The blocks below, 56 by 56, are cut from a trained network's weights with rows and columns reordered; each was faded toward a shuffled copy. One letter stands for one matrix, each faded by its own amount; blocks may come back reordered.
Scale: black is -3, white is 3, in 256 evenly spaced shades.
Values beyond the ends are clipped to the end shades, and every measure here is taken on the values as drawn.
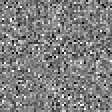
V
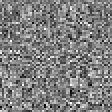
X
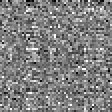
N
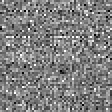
N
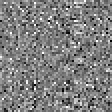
V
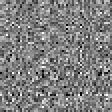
X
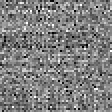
N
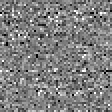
V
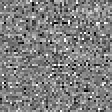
V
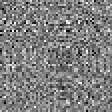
X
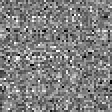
N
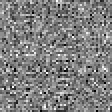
N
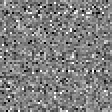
V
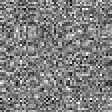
X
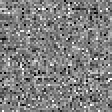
V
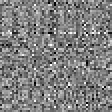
X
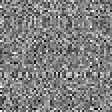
X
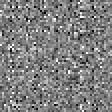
V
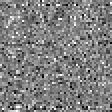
V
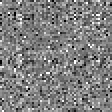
V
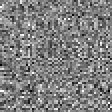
X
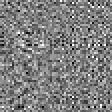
X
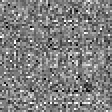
N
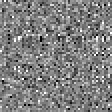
V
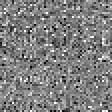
V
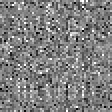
V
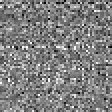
N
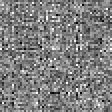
N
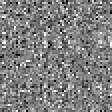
V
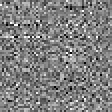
X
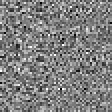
X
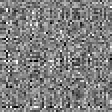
X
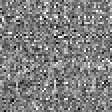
N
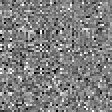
V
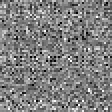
N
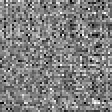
N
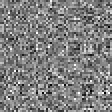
X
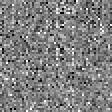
V
